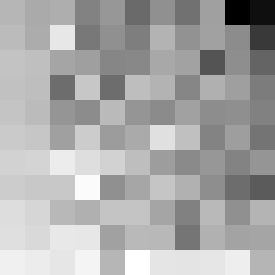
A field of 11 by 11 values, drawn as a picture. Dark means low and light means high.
Slope: up to the bottom left. Ninth with the lowest average: top right. Mirror symmetry: none. Seam: vertical, 20% of the way across, the left part calmer.
